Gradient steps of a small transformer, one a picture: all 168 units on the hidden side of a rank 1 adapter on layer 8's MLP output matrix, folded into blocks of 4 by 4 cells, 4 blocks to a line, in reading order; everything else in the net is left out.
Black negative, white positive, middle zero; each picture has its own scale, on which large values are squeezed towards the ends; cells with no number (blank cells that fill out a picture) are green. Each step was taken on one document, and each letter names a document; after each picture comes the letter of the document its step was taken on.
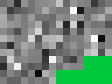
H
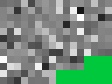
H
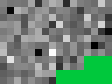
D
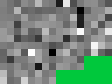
D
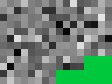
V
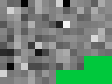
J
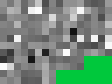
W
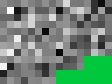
W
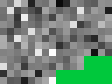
D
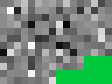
J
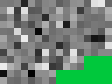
J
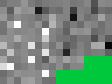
W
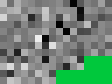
V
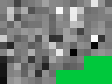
H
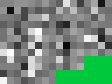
J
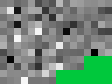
D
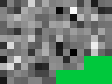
H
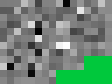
J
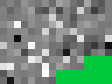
W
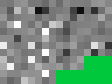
W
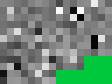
H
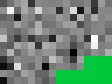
H
